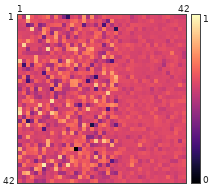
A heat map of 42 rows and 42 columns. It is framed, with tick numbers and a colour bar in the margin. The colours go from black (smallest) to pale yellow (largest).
The halves do not mirror each other. The distribution is heavy-tailed on both sides. Overall the values sit about 60% of the way up the scale. Fine speckle covers the field. No overall slope runs across the table. The right part is calmer, past a seam about 60% of the way across. No regular stripes run through it. No row or column stands out.
